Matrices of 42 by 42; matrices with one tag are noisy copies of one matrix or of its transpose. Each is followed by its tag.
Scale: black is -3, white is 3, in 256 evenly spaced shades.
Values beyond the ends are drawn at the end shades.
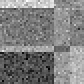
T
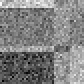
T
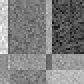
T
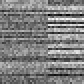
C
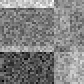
T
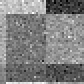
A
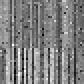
C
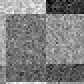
A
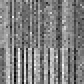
C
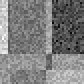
T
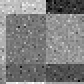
A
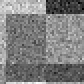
A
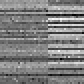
C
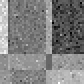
T
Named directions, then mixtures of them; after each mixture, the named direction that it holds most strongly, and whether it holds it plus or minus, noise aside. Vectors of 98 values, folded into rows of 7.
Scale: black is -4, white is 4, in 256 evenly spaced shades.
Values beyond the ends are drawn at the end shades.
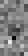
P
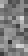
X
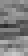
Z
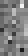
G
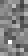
X, minus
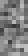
X, plus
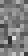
P, minus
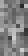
G, minus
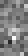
P, minus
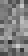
G, plus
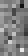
G, minus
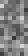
X, plus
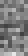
Z, plus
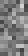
G, plus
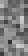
X, plus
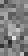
P, minus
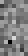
P, minus
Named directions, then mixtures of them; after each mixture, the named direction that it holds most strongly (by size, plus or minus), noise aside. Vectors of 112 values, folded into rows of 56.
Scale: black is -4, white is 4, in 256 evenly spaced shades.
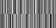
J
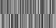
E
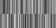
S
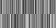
J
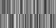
S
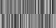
E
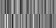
J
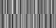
J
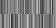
E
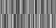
J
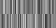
S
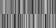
S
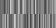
S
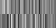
S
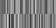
S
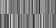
E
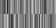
S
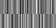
E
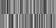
S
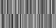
E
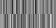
J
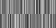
E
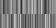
S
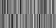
J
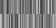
E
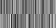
J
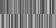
E
